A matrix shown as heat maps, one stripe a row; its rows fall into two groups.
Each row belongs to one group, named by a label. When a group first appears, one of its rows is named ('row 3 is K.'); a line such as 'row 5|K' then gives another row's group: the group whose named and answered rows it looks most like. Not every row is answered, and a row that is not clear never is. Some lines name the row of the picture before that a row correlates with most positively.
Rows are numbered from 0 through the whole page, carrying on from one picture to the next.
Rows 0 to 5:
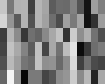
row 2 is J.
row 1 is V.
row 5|J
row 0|V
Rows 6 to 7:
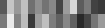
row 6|J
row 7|V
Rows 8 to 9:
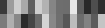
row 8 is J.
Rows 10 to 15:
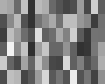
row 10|V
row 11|J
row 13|V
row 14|V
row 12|J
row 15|J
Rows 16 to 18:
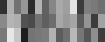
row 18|J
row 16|J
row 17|J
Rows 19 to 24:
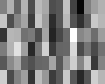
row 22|J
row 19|V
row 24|V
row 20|V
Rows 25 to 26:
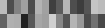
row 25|V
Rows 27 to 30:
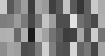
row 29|V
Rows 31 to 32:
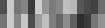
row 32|V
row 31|J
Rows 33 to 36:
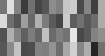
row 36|J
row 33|J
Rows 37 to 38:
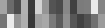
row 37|V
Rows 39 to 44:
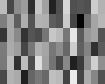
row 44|J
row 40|V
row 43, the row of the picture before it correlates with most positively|37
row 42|J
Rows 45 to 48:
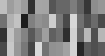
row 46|J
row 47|J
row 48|J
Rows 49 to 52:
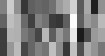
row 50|J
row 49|J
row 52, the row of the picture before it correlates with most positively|46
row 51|J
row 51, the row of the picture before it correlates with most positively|47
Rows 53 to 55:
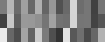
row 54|J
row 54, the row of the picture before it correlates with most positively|49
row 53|J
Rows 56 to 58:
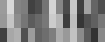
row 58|J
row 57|J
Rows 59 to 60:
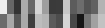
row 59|V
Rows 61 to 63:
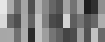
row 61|V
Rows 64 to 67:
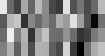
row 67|V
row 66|V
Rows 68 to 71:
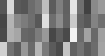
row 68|J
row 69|J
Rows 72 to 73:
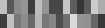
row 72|V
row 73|J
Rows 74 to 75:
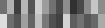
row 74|V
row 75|V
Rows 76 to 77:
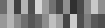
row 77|J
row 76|V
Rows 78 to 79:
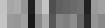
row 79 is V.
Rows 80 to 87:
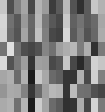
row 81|V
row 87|V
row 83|J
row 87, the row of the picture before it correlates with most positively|78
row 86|J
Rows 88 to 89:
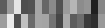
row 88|J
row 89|V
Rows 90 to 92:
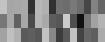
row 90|V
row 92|J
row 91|V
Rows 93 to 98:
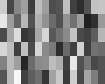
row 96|V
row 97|J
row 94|V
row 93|V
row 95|J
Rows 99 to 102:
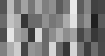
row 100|J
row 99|J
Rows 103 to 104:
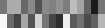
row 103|J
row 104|V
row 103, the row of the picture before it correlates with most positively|100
